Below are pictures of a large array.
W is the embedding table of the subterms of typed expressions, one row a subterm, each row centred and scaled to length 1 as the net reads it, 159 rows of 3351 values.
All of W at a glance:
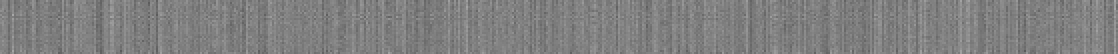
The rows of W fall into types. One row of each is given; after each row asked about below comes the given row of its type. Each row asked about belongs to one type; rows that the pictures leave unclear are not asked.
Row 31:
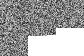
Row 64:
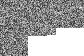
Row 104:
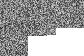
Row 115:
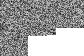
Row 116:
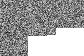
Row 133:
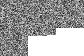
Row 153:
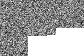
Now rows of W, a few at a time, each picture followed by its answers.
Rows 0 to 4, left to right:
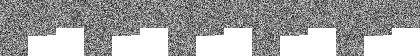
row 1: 115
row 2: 31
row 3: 133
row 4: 116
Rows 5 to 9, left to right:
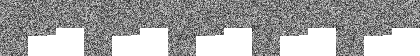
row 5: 153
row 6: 31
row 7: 116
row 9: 115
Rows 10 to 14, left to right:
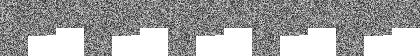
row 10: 31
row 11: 115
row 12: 133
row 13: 133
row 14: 115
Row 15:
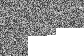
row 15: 64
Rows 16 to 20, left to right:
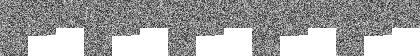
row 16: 153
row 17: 133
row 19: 116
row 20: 153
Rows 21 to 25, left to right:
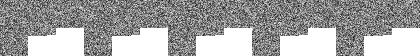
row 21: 64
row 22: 116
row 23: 115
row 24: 133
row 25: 115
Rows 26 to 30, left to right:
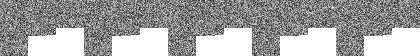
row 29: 64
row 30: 153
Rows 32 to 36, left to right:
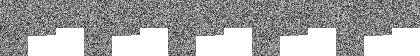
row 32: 116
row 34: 116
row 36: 31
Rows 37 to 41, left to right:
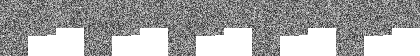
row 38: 104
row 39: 104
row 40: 133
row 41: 133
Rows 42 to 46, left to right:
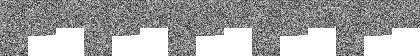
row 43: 31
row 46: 31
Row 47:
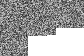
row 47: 133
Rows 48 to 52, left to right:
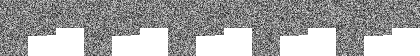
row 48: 115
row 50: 115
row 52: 115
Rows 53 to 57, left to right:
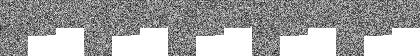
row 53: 64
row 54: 31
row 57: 31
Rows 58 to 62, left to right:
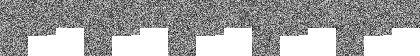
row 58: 153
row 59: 104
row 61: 115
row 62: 104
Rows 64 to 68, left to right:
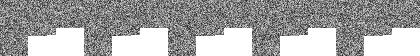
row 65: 153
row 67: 116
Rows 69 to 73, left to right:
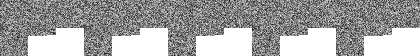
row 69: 115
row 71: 31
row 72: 115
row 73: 64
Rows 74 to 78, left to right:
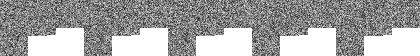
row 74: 153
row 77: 104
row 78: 104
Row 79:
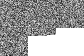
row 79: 153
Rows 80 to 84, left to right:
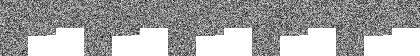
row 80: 64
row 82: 116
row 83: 104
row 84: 133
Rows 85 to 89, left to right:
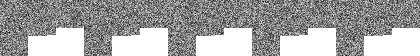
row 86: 104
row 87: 31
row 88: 133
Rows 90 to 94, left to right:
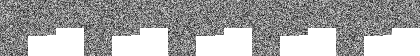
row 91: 115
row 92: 116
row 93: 115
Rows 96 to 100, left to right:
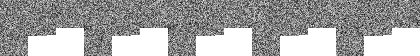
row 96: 115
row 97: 115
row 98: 115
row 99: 31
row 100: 153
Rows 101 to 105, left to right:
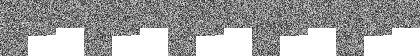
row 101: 64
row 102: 133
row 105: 116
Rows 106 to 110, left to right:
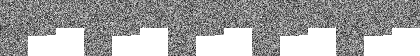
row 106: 64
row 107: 133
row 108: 31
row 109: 133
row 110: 116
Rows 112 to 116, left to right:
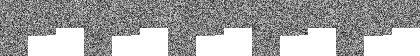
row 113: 116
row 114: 31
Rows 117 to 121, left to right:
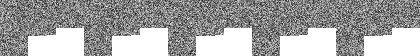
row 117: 31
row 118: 104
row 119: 153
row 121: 116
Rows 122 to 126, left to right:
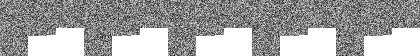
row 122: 153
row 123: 133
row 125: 133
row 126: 31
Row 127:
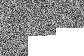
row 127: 133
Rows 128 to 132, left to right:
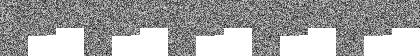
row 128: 31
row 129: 64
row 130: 64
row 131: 115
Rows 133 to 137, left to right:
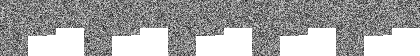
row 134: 104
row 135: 153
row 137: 133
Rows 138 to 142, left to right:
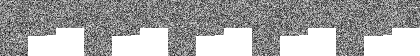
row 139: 153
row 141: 104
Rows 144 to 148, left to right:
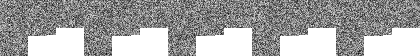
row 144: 31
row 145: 104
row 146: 116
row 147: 31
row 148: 64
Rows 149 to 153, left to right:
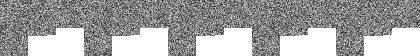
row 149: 133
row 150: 104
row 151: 133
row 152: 104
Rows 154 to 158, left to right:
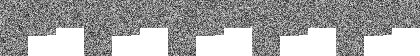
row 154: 104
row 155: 116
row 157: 153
